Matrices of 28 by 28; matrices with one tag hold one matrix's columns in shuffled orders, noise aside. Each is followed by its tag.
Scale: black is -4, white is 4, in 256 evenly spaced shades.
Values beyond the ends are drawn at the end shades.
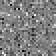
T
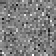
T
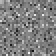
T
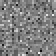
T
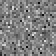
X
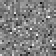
X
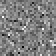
X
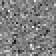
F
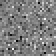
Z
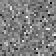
X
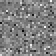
F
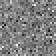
F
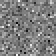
F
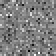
T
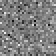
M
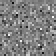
X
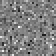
Z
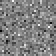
F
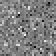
X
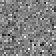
Z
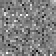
T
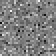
F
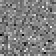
Z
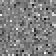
T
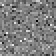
M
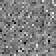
F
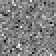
F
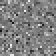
F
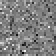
Z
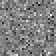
T
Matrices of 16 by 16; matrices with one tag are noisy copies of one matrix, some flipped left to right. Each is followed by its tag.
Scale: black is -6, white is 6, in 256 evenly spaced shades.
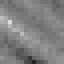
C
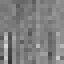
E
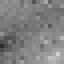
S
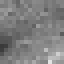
S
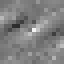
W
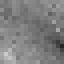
S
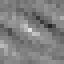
W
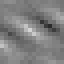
W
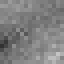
S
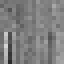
E
